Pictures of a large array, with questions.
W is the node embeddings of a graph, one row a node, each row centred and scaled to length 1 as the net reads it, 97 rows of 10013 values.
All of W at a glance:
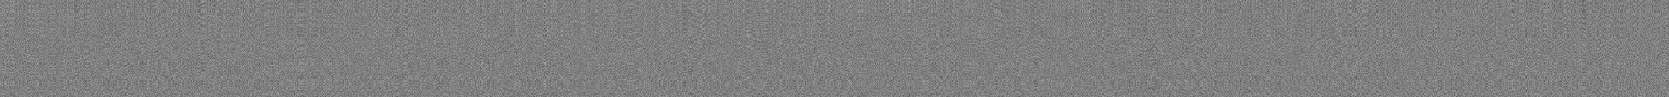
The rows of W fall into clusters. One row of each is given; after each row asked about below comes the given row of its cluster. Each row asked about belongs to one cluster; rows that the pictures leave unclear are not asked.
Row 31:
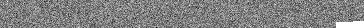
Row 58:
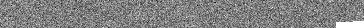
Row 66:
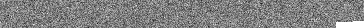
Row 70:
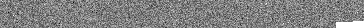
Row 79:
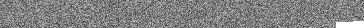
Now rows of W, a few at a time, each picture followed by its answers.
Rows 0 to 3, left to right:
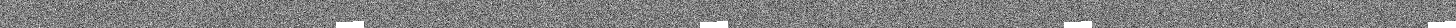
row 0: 58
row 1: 58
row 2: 31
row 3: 70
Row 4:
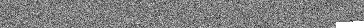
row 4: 70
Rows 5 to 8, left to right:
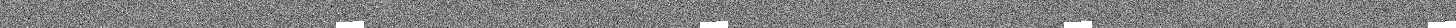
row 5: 58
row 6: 58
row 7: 70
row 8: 31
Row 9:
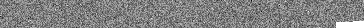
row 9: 58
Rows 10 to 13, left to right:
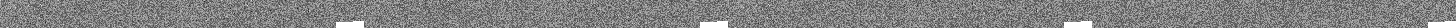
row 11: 58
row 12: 58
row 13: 66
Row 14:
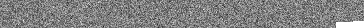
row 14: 70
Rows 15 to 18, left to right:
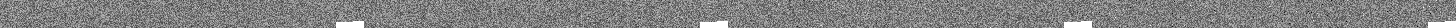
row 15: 66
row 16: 79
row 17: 58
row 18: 58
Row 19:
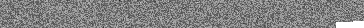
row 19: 70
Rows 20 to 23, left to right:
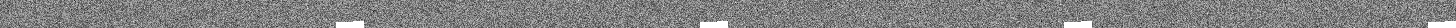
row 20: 79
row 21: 31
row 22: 58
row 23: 58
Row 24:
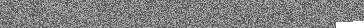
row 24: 70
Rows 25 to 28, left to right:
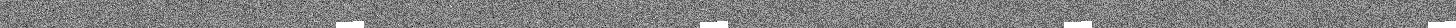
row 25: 66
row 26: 70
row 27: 31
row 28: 58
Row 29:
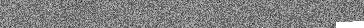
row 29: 58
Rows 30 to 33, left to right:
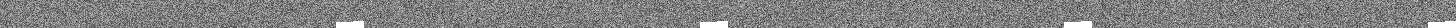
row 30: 31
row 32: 58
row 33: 70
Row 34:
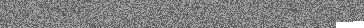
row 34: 31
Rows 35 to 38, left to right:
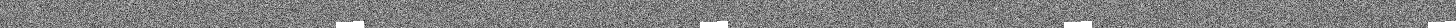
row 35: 31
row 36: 31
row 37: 66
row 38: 58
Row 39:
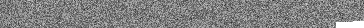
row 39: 79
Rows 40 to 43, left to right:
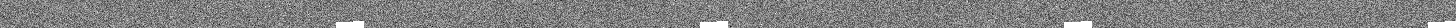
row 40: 70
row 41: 66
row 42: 66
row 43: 70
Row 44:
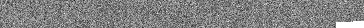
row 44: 79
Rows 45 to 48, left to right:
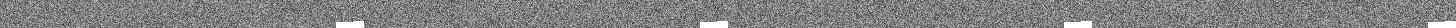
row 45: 31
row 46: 31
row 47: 70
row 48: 66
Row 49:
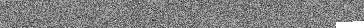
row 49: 66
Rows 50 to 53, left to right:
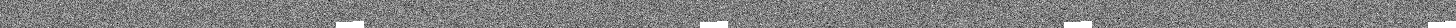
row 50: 79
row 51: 31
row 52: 66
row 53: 70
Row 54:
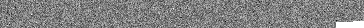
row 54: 79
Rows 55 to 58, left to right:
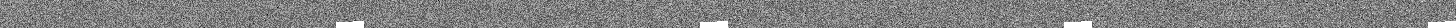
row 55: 58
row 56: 79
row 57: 31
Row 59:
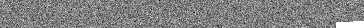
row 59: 70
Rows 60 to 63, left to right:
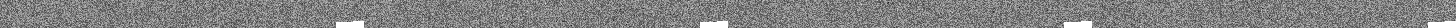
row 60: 79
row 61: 58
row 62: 70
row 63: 70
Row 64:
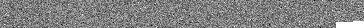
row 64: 70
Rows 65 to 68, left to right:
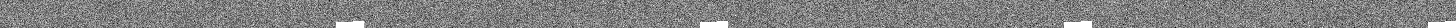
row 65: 79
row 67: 70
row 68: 58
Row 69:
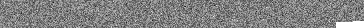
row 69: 66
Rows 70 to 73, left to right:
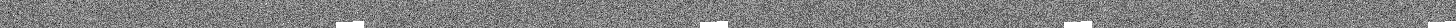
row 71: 66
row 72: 58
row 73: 66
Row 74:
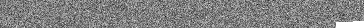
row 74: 79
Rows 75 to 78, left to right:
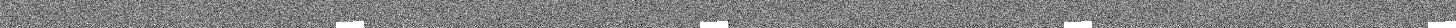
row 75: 58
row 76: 31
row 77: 31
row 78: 31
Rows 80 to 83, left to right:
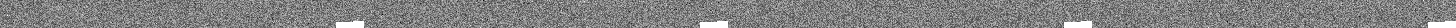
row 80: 70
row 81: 70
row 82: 58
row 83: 70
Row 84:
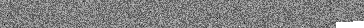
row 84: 70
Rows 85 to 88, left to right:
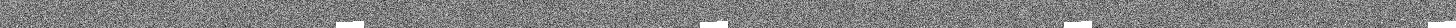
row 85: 58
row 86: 70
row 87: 79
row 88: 79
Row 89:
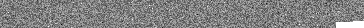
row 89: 70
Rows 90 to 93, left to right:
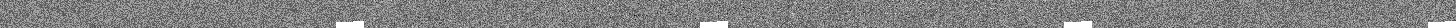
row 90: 31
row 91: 58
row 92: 79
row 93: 66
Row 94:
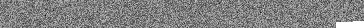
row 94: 66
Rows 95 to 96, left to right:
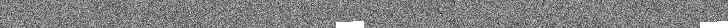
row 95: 79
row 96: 31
